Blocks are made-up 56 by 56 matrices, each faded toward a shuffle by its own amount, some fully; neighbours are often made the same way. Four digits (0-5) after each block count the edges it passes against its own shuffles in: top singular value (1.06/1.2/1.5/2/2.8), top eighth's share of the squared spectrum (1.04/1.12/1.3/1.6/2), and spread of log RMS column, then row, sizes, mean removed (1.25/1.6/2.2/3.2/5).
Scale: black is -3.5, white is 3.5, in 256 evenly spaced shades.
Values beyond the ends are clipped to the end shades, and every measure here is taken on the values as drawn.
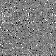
3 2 1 1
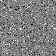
2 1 0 0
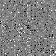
3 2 0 1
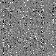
2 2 2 1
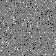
1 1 1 0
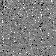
1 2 1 0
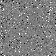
1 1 1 0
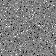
0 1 0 0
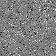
0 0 0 0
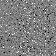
0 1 1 0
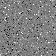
0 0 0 0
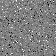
0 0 0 0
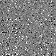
1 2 2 2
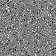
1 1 0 0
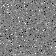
0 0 0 0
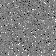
0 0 0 0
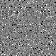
3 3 1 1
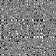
4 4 2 2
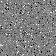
1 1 0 0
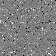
2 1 0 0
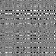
5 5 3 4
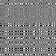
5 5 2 4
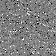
1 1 0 0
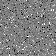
0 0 0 0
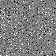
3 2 1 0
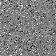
2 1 0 0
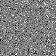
3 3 1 1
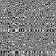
4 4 2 3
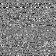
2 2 0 3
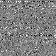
2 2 0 2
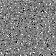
2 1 0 0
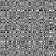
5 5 3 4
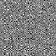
4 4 2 2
